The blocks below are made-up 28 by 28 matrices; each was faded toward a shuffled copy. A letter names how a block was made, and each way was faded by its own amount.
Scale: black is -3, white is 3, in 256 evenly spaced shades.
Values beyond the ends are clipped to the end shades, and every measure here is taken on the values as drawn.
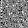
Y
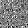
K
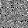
K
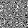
K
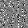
Y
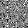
Y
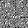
K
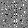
Y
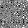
Y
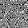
K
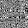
K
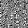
Y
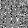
Y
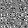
K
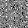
Y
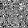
K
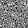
Y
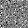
Y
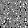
Y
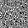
K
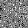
K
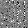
Y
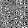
K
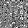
K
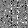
Y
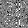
Y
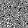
K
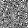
Y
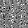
Y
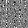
Y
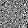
Y
